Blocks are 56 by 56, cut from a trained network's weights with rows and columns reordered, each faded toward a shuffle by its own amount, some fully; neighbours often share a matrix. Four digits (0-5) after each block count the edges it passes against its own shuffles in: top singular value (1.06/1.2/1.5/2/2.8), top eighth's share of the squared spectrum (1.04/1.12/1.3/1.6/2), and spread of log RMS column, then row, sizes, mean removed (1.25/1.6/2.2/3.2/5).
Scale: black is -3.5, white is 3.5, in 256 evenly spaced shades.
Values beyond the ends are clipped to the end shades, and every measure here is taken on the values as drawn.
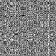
4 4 2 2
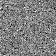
0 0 0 0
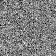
2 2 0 0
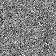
1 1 0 0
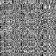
4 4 2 2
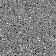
0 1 0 0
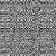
4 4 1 3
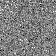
0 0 0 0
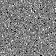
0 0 0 0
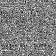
3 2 0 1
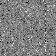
2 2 1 0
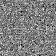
2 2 0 1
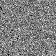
0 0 0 0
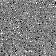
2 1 0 1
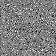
2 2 0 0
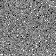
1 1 0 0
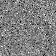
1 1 0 0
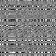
5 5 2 4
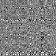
4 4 2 2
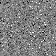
2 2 0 0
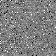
3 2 1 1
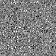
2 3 1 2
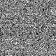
3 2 0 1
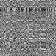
4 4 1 3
